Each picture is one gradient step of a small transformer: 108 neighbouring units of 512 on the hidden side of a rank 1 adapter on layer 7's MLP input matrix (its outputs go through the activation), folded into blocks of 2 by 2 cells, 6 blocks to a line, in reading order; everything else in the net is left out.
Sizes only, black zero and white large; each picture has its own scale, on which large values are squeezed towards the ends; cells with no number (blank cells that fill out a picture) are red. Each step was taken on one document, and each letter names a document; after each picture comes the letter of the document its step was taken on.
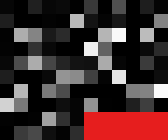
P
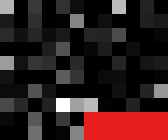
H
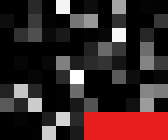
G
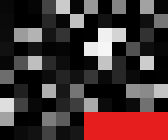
P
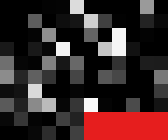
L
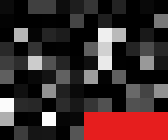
P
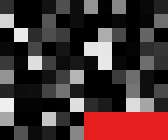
P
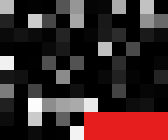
H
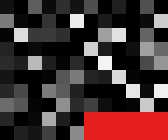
P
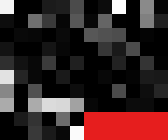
H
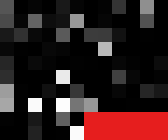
H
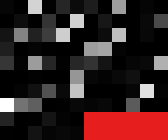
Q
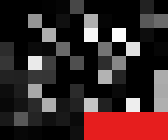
L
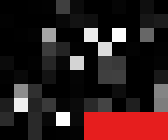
L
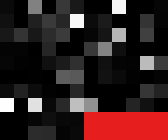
G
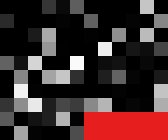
L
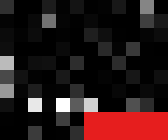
H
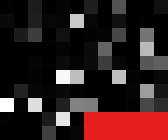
G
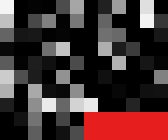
H
